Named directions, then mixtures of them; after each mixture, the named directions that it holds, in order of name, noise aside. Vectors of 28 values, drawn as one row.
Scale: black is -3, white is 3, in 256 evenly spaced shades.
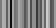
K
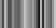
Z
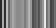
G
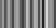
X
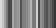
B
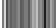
B, G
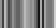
Z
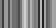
K, Z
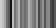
B, K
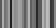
G, K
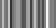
K, X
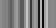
X, Z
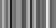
K, X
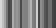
B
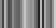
Z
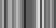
Z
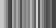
B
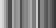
B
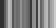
B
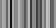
K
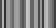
G, X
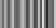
X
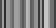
G, X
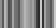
Z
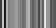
G, X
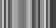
B, G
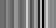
X, Z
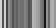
G
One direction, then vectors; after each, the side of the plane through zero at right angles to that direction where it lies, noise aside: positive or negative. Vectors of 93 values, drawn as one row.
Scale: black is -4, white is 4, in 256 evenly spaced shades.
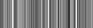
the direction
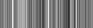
positive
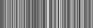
positive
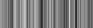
negative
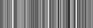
positive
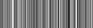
positive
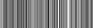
negative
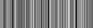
negative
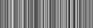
positive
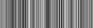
negative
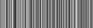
positive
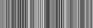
negative
